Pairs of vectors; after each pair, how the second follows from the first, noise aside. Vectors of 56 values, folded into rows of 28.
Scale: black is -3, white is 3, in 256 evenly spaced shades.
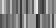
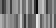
negated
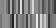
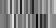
negated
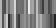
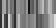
negated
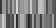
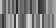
negated
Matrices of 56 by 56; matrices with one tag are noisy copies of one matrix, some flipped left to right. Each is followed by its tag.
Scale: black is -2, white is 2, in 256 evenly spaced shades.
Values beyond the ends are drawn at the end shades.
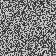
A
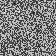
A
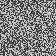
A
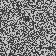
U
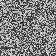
U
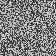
A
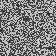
U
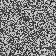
U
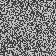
A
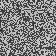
U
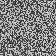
A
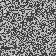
U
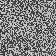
A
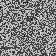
U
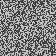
A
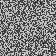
A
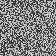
A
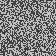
A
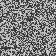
U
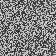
A
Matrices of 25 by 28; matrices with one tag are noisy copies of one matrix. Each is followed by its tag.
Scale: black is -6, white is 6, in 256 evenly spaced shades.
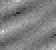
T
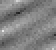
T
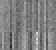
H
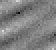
T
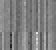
H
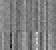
H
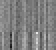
H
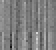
H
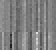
H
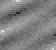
T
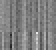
H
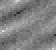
T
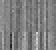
H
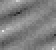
T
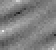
T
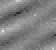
T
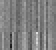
H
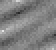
T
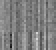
H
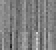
H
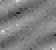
T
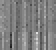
H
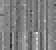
H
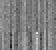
H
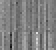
H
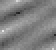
T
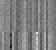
H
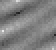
T
